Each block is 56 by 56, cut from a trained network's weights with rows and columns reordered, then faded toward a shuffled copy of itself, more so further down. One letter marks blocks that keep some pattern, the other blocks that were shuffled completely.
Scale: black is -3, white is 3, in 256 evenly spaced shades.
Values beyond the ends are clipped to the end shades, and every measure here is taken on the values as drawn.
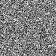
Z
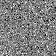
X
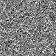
Z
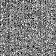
Z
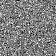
X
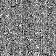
Z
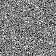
X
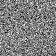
X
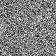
X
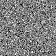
X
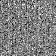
Z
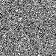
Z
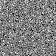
X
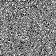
X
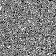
Z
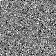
X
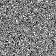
X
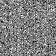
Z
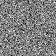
X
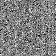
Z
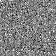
X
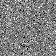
X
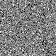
X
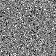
X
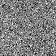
X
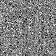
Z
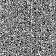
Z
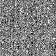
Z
